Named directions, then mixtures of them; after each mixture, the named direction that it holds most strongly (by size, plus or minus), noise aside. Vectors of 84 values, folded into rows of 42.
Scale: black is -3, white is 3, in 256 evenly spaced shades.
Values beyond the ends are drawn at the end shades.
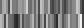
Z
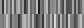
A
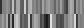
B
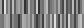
A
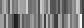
Z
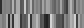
B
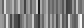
A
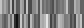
B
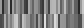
Z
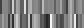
B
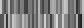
Z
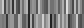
A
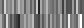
A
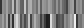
B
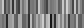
A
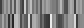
B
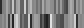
B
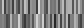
A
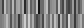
A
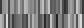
Z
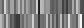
Z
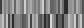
B
